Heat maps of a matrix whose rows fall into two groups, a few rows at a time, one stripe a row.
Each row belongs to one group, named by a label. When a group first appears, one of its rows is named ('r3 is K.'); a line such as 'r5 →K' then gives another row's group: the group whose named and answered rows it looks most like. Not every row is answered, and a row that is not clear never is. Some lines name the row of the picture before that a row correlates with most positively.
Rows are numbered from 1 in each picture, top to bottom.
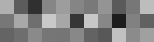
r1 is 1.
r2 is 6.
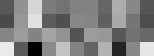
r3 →6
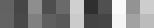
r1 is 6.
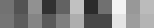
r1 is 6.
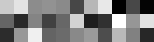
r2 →6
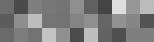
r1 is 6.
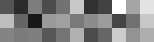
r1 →6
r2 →1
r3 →6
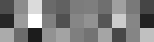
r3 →1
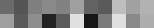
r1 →6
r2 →6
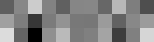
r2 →1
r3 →1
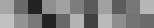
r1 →1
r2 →6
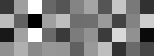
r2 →1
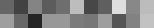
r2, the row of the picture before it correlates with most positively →2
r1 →6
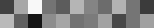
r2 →1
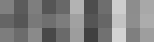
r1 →6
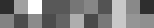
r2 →6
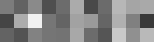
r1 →6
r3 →6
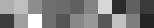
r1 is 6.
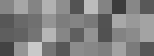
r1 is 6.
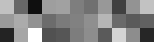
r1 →1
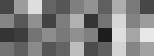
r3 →6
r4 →6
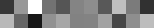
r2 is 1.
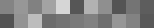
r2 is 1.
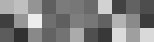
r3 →6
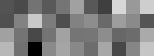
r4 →1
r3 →1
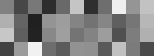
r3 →1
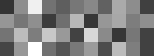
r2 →6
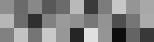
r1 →6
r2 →1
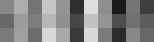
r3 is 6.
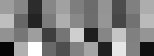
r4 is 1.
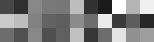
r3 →6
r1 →6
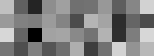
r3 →1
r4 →6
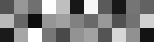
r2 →1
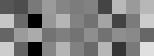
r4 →1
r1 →6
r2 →1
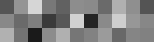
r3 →1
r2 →6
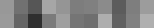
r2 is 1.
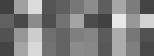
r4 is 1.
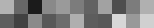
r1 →1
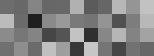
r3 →6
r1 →6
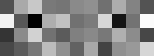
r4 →6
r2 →1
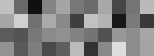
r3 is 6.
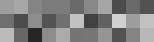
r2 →6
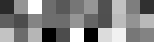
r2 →6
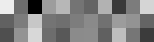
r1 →1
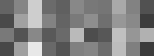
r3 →6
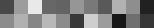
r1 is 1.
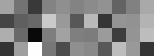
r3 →1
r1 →1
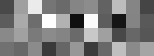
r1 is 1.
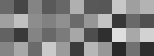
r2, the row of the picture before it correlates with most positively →3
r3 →6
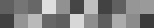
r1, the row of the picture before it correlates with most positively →4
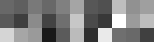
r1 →6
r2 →6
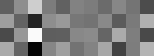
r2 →1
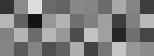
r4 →6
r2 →1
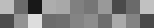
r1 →1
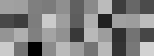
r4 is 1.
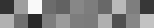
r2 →1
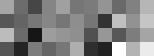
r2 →6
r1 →1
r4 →6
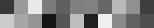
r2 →6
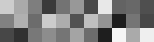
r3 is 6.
